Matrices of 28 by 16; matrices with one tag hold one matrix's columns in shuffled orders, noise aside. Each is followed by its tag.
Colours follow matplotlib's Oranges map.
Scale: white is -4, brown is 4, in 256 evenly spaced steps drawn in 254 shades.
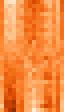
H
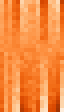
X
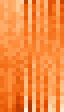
X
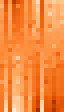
X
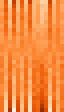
X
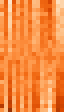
H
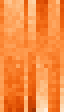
X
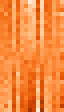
H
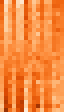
H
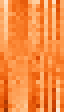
H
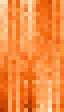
H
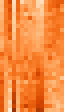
H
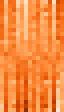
H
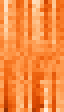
H
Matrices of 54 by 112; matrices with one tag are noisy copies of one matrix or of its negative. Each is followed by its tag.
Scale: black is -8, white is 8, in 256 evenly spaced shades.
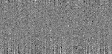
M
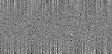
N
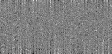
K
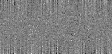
N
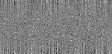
N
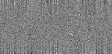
N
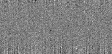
M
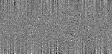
N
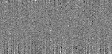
M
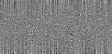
N
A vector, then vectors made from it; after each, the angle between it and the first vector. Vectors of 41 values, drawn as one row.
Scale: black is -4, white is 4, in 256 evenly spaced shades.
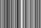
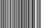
partly opposed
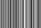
orthogonal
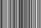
partly opposed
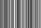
partly aligned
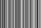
partly aligned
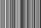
partly opposed
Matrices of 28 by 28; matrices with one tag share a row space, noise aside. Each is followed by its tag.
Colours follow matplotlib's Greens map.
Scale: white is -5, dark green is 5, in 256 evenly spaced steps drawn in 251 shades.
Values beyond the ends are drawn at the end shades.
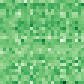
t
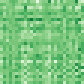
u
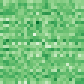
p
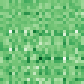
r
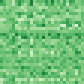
t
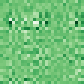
r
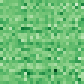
u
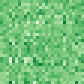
r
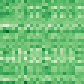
p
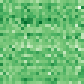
u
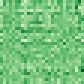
u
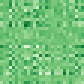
r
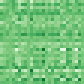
t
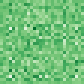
r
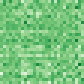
u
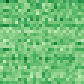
p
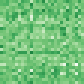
t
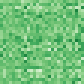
u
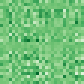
r
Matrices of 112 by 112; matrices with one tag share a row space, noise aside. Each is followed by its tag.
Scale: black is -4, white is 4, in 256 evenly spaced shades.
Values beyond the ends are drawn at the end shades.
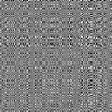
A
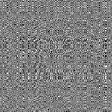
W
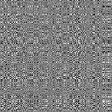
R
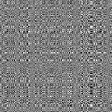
A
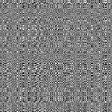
W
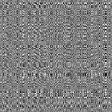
W
